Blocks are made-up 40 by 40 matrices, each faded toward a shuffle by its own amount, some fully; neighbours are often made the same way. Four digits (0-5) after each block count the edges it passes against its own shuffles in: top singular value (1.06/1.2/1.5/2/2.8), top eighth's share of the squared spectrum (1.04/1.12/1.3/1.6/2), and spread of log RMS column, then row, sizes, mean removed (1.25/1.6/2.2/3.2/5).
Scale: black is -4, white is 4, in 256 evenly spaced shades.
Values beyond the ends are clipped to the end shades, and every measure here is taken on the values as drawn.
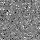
0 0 0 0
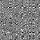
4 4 2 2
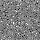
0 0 0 0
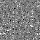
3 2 0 1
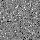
0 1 0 0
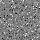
0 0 0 0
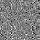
3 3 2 1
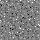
1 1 0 0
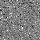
1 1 0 0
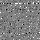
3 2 0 1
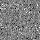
1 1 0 1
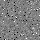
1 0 0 0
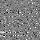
2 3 0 2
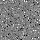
0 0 0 0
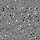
1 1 0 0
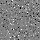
1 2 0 0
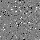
2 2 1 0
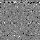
3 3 1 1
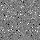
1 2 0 0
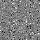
1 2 2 0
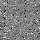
1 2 1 0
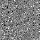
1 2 2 0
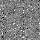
1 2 1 0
